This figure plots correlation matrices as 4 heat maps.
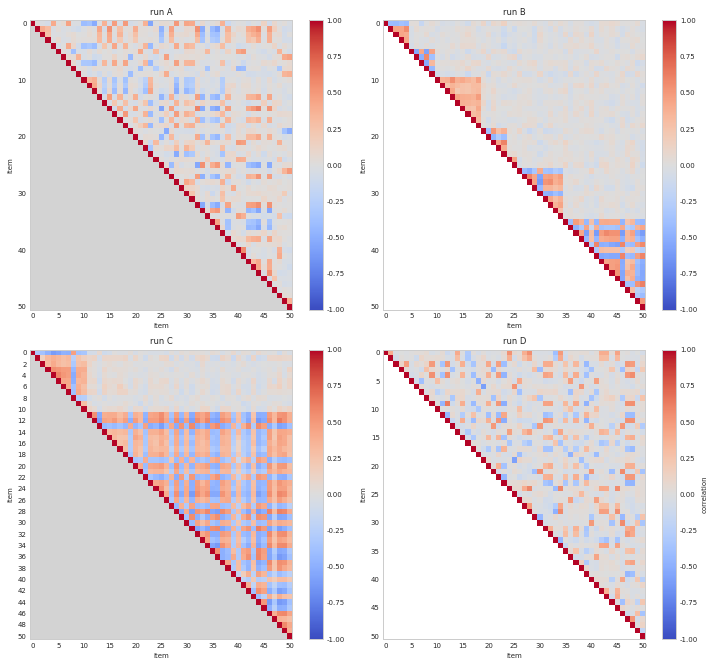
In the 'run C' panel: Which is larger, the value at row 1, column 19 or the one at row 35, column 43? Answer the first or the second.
the first
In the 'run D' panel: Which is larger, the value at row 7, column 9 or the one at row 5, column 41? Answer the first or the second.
the second
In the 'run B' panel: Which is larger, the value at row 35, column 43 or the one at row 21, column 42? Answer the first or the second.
the first
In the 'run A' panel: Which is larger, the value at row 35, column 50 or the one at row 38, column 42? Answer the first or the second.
the second
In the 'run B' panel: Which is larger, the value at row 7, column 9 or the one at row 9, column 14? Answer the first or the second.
the first
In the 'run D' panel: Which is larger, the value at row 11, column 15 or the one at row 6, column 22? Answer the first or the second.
the second
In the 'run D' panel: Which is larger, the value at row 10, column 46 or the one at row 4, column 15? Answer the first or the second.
the second
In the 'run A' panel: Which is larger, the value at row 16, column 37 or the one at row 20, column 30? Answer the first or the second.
the first
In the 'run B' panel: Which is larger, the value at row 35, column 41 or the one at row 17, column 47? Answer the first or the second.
the second
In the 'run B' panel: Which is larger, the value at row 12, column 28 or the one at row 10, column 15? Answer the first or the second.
the second
